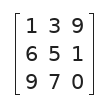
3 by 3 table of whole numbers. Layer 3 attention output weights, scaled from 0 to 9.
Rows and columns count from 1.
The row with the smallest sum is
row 2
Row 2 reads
6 5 1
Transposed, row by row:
1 6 9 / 3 5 7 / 9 1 0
